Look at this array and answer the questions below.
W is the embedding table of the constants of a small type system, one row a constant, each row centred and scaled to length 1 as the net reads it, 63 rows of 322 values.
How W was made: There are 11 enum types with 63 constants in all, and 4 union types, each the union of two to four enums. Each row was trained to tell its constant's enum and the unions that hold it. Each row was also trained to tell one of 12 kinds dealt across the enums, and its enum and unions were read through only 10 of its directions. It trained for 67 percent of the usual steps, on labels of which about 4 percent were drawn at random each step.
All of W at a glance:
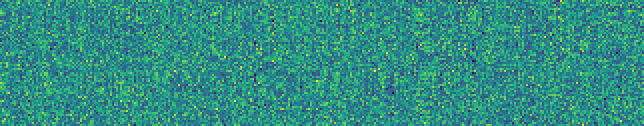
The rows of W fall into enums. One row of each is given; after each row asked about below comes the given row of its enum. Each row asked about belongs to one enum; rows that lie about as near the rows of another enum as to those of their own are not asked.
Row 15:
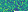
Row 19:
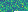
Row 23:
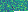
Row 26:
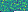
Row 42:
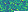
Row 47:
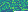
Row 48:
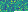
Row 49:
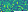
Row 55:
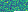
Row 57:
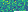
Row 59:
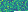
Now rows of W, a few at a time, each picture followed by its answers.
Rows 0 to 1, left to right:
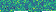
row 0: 59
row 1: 42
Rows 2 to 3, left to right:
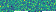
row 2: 59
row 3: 26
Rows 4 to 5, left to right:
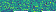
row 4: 47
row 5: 23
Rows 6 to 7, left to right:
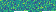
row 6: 23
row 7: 42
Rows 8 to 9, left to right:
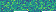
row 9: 15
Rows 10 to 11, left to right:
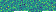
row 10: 42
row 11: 59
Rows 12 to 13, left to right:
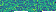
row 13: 19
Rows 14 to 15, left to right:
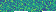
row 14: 15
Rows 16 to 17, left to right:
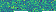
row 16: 23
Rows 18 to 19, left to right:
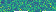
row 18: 42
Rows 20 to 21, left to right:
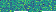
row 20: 23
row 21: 55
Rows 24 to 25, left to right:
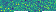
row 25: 15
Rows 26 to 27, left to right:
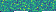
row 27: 26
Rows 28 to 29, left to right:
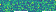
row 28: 49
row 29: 59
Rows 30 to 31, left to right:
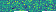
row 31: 57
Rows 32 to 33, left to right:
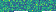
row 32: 19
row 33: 57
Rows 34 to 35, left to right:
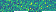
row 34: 19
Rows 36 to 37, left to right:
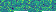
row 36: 55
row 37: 55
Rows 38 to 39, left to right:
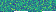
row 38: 15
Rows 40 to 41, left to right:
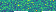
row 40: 47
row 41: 23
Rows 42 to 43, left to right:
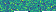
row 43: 57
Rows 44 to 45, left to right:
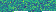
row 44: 47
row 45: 47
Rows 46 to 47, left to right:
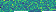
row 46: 55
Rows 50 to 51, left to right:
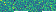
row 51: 42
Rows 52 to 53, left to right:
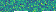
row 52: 55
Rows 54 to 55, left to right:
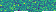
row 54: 26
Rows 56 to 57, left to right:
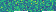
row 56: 59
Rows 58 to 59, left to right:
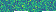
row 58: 42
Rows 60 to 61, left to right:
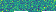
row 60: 59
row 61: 23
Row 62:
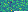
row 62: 15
